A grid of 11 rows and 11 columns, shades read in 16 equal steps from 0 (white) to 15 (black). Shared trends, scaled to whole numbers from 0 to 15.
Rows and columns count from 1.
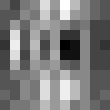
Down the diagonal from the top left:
9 10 9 5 11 5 9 7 7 10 10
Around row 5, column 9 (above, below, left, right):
7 7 14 11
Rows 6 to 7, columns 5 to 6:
10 5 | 7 6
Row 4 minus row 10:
2 -8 3 -3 7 0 11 8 0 1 2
